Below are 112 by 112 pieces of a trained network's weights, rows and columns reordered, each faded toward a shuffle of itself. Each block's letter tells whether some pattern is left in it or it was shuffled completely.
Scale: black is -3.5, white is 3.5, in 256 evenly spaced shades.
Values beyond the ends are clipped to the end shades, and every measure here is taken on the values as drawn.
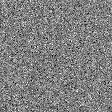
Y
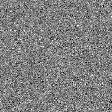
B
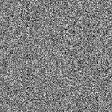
B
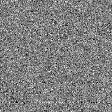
B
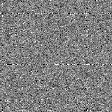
B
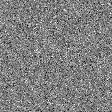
Y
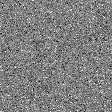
Y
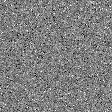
Y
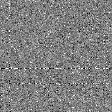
B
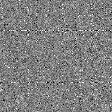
B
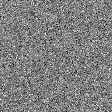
Y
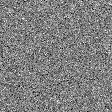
Y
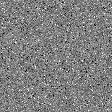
Y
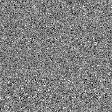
B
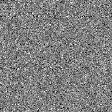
B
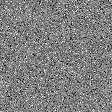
Y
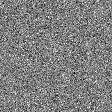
Y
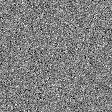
Y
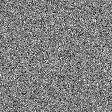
Y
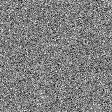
Y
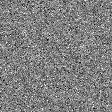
Y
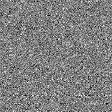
B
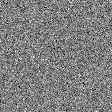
Y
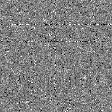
B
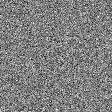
Y
